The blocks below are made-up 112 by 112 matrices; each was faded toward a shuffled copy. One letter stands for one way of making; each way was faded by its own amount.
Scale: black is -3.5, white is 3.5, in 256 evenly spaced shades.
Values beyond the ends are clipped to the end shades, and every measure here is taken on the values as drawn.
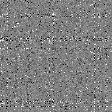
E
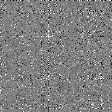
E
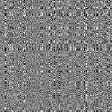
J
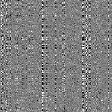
J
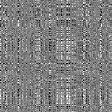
J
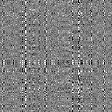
J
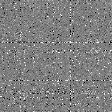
E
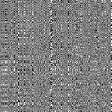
J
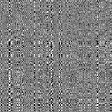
J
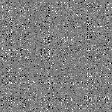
E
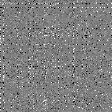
E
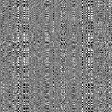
J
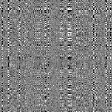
J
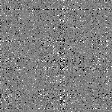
E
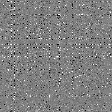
E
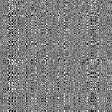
J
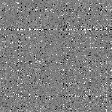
E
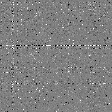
E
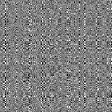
J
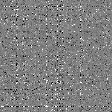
E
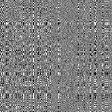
J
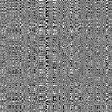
J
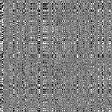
J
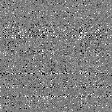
E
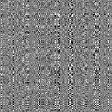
J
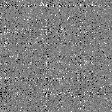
E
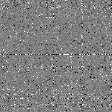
E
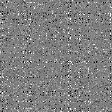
E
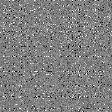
E
